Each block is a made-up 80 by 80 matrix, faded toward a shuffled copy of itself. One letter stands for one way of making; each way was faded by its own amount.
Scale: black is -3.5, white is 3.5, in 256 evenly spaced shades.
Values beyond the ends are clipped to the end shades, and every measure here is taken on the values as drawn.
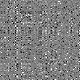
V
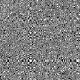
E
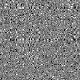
E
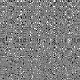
V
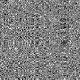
E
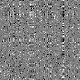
V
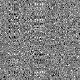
E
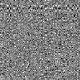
E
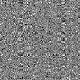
E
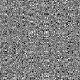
E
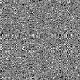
E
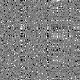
V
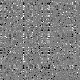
V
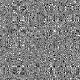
E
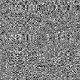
E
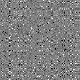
V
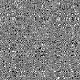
E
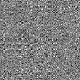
E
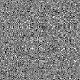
E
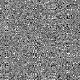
E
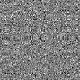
E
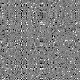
V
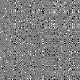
V
